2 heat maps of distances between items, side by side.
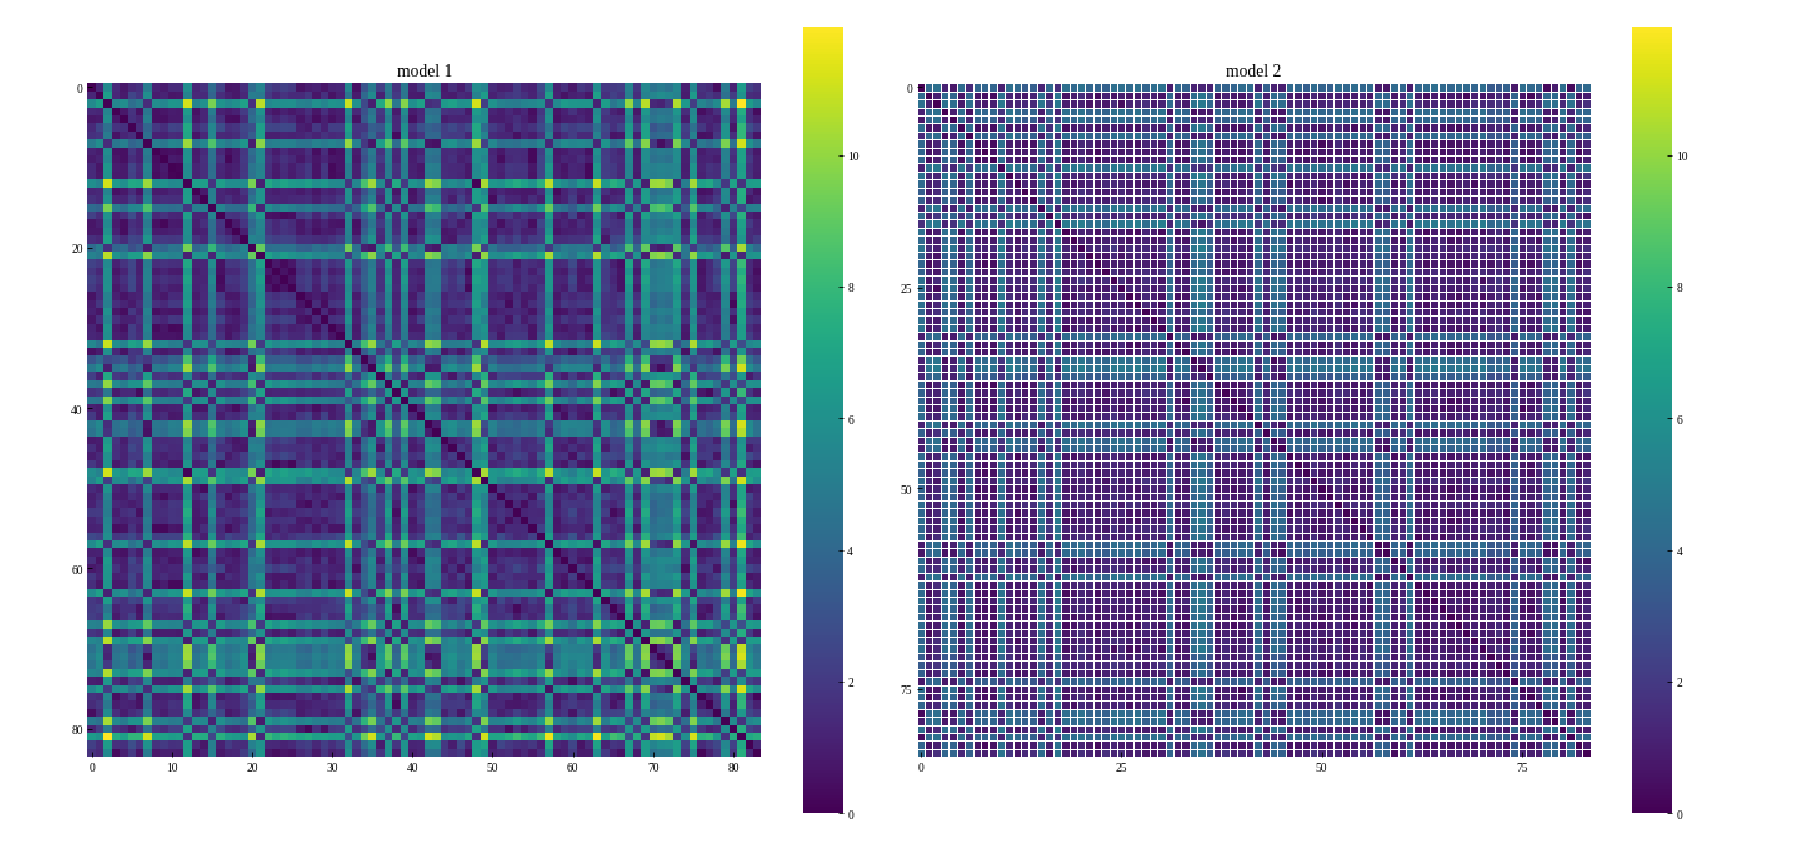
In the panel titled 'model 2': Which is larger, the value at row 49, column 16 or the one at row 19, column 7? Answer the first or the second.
the first
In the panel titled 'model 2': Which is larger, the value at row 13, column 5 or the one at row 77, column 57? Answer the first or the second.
the second
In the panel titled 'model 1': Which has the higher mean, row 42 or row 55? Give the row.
42
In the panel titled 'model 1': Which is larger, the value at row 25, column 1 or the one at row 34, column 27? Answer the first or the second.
the second
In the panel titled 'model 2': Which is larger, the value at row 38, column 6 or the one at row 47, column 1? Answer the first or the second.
the first
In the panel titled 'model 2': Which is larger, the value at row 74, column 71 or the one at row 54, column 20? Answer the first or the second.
the first
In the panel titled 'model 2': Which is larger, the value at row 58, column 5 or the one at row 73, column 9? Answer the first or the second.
the first
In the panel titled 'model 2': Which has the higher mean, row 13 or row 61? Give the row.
61
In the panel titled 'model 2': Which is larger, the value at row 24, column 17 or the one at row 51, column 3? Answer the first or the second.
the first
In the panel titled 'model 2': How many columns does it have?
84
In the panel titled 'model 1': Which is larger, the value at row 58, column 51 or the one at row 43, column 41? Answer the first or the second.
the second
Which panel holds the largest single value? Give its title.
model 1
